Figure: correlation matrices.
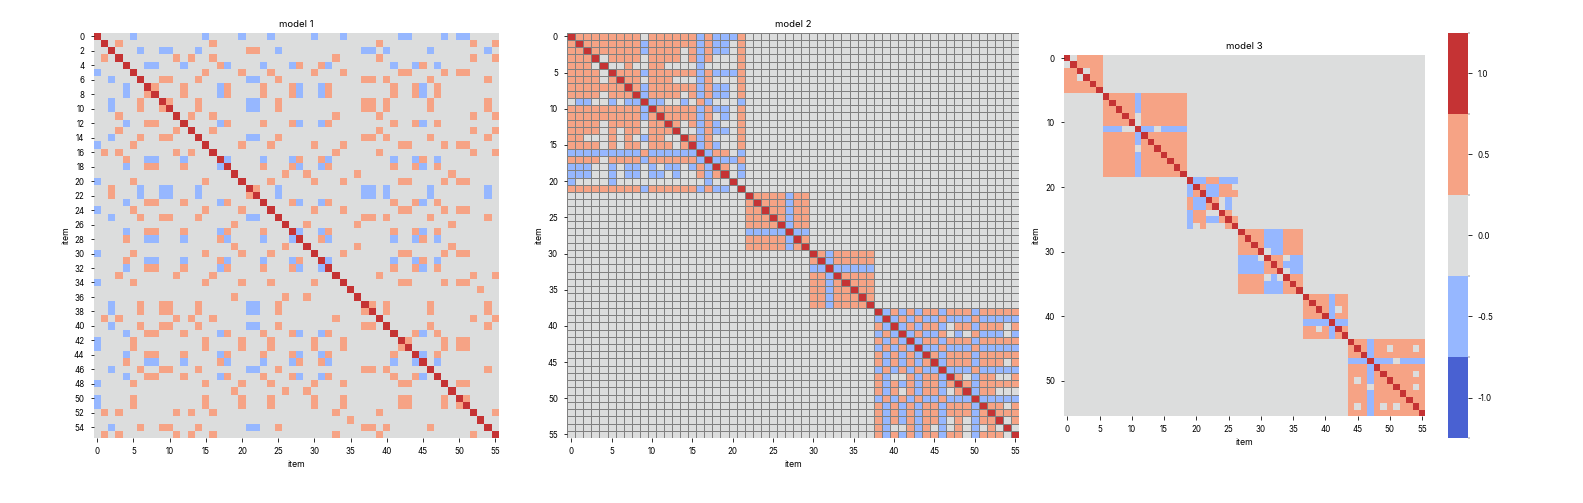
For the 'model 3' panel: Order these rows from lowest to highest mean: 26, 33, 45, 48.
33, 26, 45, 48
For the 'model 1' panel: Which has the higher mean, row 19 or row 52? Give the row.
52
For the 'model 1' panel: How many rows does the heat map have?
56
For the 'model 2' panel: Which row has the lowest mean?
16
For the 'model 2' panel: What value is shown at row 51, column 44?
0.5
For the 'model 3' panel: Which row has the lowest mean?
47
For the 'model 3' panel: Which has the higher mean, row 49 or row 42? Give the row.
49
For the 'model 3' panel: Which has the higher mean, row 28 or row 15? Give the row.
15
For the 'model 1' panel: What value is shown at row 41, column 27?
0.5
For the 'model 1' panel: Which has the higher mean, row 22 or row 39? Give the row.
39
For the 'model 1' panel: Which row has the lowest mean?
0
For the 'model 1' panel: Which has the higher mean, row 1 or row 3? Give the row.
3
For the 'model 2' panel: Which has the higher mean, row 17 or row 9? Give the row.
17
